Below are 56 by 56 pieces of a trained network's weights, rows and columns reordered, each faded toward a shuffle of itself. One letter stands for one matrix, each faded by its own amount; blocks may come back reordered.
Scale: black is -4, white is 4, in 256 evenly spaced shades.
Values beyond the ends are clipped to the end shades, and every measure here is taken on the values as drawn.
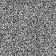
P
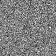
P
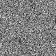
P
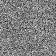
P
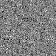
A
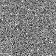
A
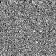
A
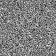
P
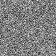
P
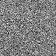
P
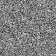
P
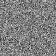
P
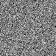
P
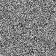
P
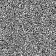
A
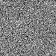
P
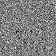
A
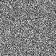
P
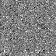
A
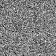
A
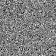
A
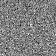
A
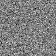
A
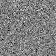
A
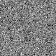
A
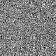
A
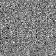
A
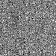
A
